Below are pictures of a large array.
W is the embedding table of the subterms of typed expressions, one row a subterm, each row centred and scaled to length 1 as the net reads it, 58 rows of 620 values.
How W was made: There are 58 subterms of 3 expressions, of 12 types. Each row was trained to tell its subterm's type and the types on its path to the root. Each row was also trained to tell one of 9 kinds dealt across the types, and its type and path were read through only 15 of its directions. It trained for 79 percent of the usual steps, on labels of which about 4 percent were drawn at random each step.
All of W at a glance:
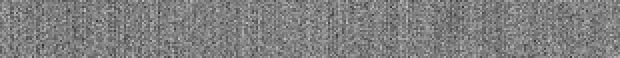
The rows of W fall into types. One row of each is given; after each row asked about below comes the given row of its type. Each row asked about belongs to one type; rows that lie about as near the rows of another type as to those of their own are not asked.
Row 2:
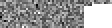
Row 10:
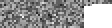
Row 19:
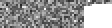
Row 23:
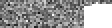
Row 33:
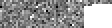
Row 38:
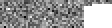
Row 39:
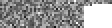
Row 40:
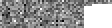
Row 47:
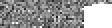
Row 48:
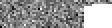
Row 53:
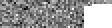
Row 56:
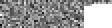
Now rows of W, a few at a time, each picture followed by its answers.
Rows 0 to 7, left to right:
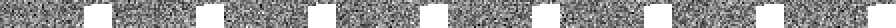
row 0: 56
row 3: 39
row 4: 53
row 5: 39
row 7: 19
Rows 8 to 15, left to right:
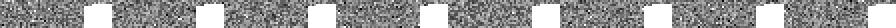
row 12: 10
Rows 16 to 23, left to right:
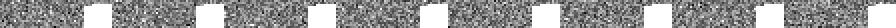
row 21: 2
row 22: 19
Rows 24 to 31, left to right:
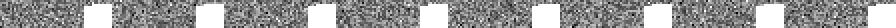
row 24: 2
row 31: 2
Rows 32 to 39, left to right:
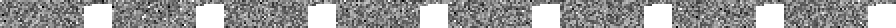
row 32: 56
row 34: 39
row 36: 10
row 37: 47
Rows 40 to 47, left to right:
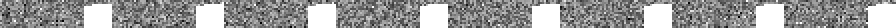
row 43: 33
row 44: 39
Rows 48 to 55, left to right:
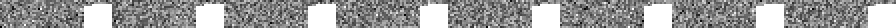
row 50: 2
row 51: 10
